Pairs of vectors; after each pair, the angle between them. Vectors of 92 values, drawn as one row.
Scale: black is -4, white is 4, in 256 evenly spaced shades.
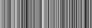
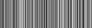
partly opposed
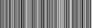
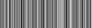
nearly parallel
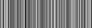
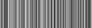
nearly opposite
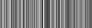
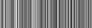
orthogonal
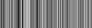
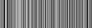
orthogonal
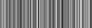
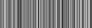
nearly parallel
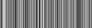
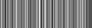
partly opposed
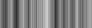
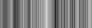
nearly parallel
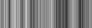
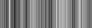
nearly opposite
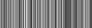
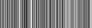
nearly opposite
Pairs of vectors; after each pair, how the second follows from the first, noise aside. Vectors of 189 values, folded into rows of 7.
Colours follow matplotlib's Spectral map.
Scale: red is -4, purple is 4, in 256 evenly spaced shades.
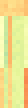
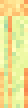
copied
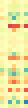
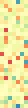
shuffled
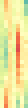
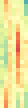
copied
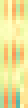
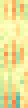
copied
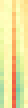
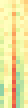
copied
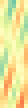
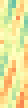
copied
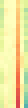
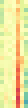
copied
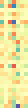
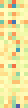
copied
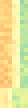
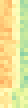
copied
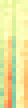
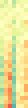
copied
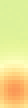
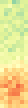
copied
